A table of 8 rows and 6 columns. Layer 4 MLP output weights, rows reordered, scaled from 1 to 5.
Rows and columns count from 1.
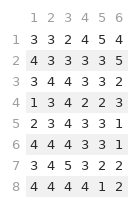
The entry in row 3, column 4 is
3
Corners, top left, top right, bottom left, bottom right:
3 4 4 2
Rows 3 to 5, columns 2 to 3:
4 4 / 3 4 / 3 4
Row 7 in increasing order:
2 2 3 3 4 5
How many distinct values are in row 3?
3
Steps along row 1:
same down up up down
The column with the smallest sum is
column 6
